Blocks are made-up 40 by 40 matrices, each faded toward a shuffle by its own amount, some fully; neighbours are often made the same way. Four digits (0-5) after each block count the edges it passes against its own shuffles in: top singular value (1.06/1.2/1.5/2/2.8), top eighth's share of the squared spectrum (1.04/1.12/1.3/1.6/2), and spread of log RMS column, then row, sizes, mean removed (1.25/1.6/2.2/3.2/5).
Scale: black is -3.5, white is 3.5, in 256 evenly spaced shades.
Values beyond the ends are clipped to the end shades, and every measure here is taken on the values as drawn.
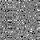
3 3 0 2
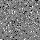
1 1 0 0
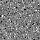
2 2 0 0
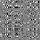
4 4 2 2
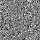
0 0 1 0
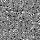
2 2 1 0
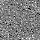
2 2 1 0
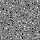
0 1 0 0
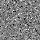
0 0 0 0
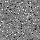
0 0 0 0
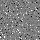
0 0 0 0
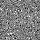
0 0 0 0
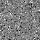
0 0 0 0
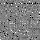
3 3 0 1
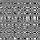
4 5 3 4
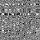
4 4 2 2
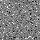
1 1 0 0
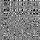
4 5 2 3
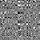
4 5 2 3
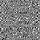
3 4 1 2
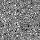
2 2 1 1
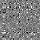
3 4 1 2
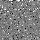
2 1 0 1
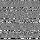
3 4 0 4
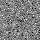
0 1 0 0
